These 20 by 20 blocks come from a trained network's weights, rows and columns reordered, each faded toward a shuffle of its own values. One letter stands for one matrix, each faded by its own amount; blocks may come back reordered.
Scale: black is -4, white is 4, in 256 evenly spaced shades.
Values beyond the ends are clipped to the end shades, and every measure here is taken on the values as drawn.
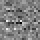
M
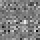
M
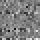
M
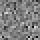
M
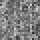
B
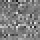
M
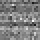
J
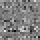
M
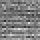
J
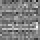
J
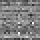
J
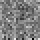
B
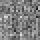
B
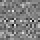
M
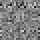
M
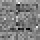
J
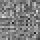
B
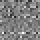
M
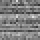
J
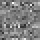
M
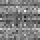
J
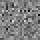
M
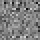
M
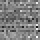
J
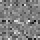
M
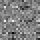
M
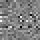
M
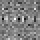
M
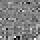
M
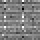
J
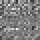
M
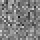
B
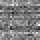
J
